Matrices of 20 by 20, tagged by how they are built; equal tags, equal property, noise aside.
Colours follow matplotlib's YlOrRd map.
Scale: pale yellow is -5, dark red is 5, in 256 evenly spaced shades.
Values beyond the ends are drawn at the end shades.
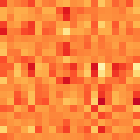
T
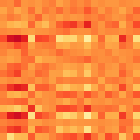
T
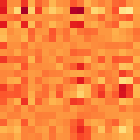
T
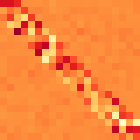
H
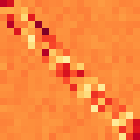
H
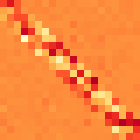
H
